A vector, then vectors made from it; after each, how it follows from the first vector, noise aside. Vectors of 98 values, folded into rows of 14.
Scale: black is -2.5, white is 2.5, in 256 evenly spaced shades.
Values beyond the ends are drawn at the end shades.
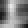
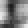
negated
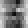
wrapped around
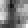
negated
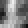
copied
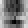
wrapped around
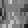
partly zeroed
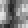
negated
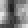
negated
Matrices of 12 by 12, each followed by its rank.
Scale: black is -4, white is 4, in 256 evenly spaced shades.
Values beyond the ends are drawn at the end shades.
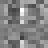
two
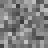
full rank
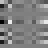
one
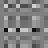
one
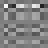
one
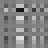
one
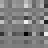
one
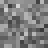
full rank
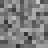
full rank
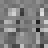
two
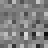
two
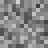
full rank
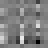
two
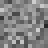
full rank
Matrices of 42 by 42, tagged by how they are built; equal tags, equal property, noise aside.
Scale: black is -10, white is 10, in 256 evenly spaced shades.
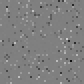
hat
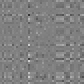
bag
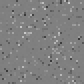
hat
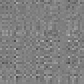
bag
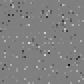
hat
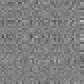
bag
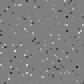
hat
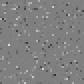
hat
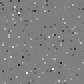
hat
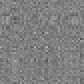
bag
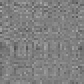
bag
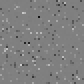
hat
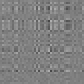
bag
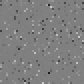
hat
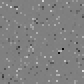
hat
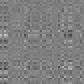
bag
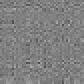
bag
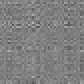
bag
